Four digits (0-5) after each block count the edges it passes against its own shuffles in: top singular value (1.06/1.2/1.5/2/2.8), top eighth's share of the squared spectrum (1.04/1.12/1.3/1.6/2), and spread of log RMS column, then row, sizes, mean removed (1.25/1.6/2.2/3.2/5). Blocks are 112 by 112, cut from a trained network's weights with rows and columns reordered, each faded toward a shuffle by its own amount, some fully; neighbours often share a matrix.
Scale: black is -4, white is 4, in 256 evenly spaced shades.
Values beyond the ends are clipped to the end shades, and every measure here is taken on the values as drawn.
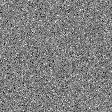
1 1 0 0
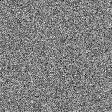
2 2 0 0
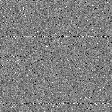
3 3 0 2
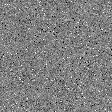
0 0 0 0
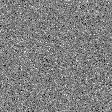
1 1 0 0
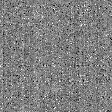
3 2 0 2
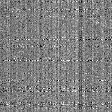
4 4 1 4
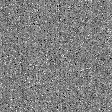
1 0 0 0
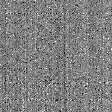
3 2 0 2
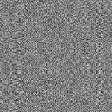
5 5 3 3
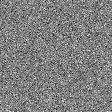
0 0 0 0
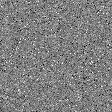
0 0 0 0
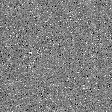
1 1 0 0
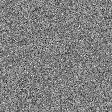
0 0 0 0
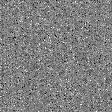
1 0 0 0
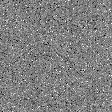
1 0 0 0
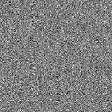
3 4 2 2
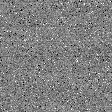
1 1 0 0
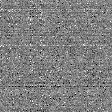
3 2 2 1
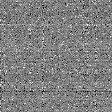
3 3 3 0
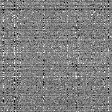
4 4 3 1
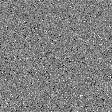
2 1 0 1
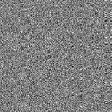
4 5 3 2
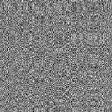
4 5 3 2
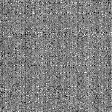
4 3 0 3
